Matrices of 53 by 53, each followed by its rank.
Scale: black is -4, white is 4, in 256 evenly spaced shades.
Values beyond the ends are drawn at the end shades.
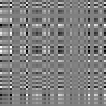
one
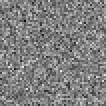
full rank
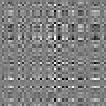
two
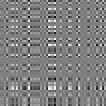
one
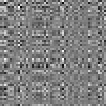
three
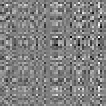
three
